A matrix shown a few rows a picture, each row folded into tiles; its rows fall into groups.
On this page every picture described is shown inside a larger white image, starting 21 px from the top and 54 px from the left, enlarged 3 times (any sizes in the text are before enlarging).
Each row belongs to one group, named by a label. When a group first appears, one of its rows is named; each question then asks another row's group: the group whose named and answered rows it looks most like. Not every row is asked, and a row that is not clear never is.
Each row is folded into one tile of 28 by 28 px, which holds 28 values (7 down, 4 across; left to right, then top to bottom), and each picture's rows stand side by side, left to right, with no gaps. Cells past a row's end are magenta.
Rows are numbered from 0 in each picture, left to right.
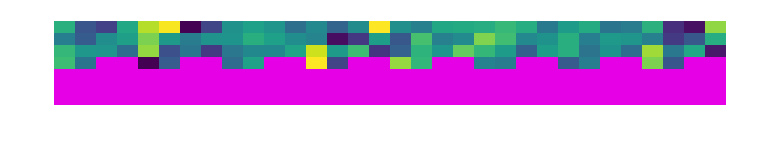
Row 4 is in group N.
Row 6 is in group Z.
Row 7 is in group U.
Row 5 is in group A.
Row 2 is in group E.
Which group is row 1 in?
Z
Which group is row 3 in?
U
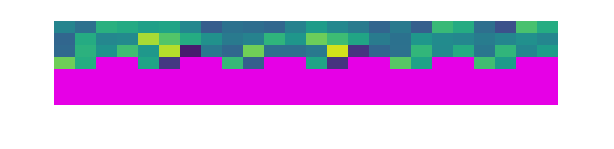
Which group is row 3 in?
A
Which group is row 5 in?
N
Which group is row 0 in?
N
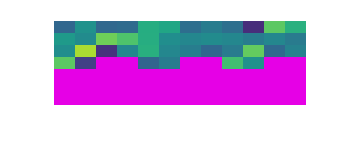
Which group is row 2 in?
N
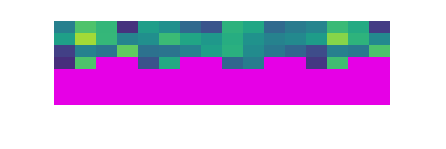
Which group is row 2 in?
Z
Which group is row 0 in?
E
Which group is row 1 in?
E
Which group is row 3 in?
E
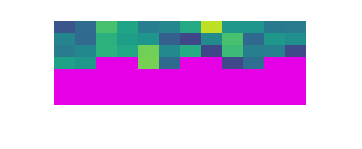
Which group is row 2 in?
Z
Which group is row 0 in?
N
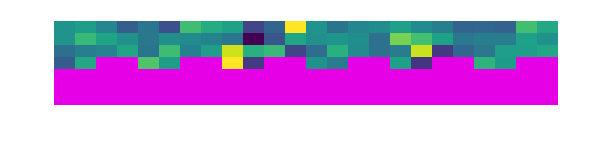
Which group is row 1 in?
N
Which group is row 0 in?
E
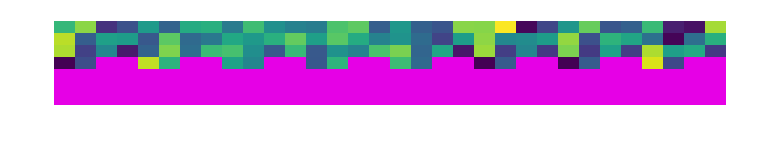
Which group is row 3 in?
E
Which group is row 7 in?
U
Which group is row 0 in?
Z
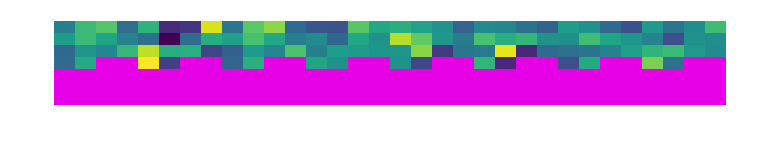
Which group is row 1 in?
U
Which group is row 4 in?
A
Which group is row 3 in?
N
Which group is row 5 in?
A
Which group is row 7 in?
U
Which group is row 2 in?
E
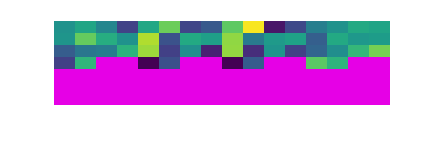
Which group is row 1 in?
Z
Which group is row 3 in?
N
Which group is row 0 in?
E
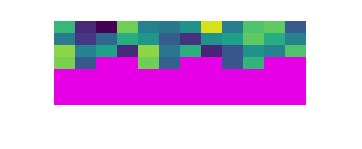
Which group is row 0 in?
U
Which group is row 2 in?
E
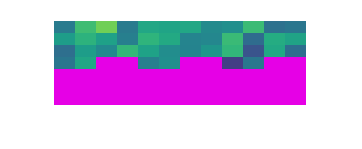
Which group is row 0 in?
E
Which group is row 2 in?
Z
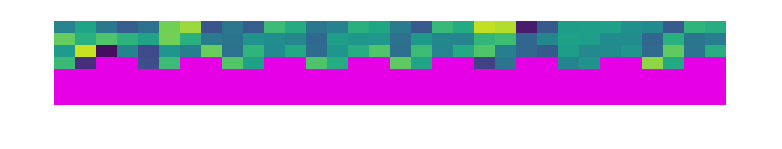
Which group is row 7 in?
N
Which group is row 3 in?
N
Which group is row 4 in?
N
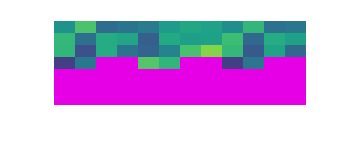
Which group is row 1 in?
N
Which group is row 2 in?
Z
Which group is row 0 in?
Z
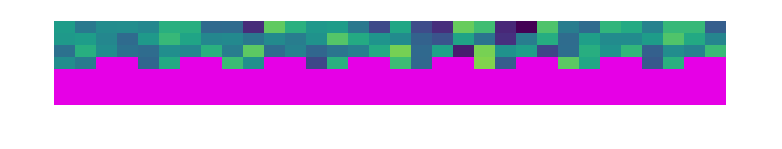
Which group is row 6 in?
N
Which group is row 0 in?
A
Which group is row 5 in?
U
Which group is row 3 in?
E
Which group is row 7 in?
E
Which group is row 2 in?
N
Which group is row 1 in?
E
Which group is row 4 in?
U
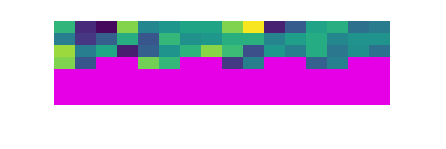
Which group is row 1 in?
N
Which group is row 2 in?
Z
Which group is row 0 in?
U
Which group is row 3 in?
Z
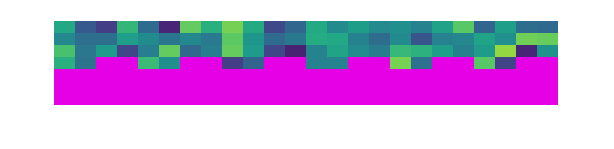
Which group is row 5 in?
A
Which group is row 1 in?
N
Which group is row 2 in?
Z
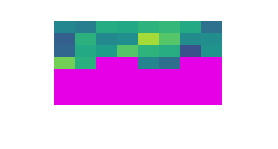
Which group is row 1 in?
A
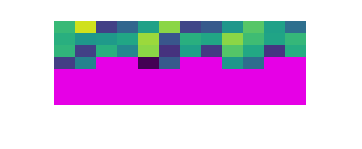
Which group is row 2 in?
A
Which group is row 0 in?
Z
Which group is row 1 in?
Z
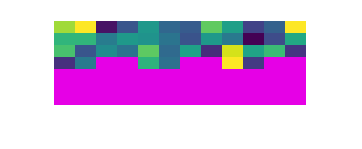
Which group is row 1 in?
U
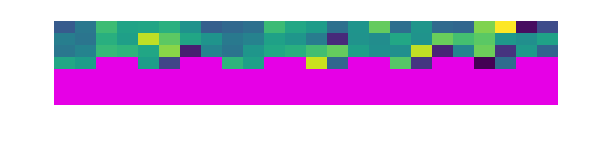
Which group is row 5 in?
Z
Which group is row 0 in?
N
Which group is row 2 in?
N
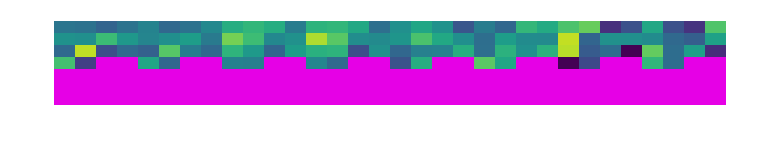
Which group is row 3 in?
A
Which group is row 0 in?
A
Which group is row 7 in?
U
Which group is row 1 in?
A
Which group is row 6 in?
Z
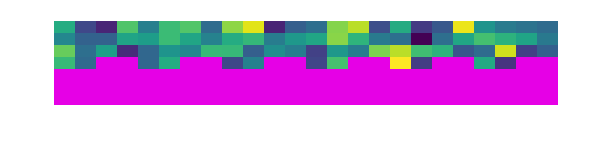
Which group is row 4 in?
U
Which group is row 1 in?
E
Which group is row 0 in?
U
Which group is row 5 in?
A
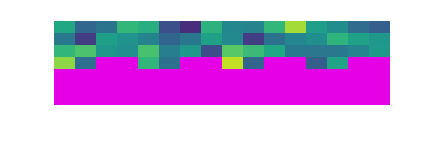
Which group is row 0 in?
U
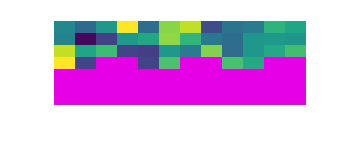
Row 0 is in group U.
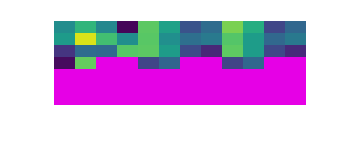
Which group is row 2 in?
Z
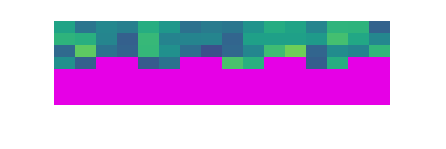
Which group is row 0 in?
A
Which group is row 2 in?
N
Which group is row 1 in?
Z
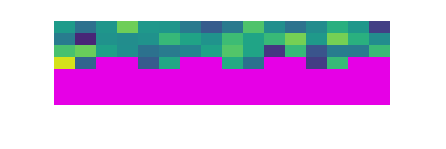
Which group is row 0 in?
U
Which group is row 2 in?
A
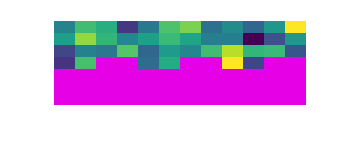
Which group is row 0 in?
E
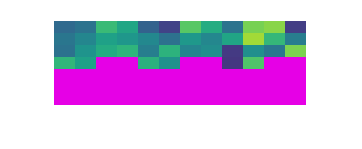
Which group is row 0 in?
N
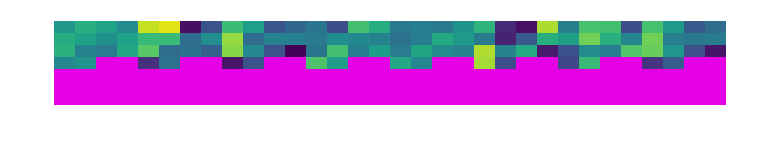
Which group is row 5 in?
U
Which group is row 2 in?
Z
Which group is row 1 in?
Z
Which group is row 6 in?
E
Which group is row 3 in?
N
